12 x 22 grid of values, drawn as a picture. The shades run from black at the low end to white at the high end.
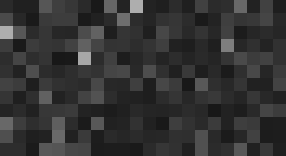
Histogram: skewed, a long tail of high values. Average level on the scale: 20%. Mirror symmetry: none. Calmest part: bottom middle.
